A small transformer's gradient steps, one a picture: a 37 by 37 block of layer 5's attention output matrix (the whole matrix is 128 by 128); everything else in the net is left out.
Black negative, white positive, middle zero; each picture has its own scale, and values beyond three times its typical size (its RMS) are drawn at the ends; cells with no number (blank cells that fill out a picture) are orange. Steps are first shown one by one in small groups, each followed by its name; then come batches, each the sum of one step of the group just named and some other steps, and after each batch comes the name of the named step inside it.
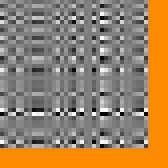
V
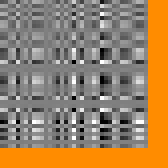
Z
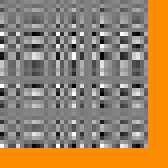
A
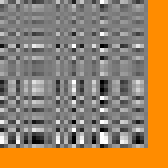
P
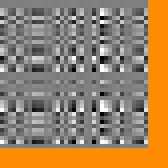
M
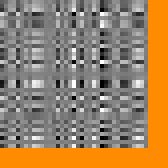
Z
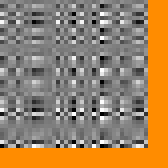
V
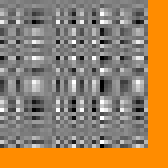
M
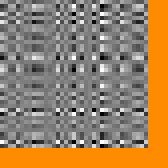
A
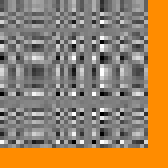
A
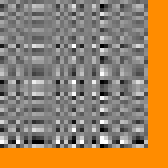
P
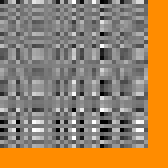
Z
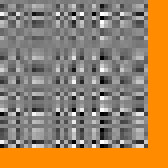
Z
